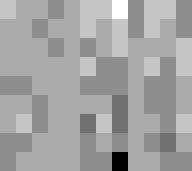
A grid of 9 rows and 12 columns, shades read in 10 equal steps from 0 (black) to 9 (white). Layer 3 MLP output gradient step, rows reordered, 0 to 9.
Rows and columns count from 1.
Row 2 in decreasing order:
7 7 7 6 6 6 6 6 6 5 5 5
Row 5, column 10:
5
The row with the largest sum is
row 1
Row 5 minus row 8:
0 0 0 0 0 0 -1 0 0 0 1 0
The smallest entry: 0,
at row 9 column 8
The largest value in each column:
7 7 6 6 6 7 7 9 6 7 7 7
